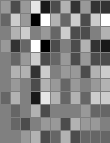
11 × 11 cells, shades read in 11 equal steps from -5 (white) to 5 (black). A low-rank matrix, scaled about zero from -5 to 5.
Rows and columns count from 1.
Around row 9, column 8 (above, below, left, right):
-2 -2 0 -1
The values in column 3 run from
-3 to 2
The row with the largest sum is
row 4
